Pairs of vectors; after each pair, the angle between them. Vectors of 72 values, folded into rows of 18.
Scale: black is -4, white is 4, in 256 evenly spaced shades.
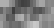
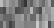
partly aligned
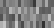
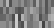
partly aligned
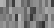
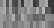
orthogonal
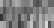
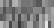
nearly parallel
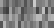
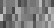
orthogonal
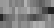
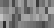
partly opposed
